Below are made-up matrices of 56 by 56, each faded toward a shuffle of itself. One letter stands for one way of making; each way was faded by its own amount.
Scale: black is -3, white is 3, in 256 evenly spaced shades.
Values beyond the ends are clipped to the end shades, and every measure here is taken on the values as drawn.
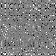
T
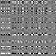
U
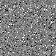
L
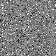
L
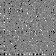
T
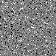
L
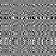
U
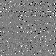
T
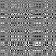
U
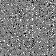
L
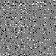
T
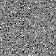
L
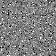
L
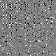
T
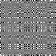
U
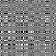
U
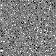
L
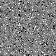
L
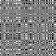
U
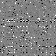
T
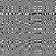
U
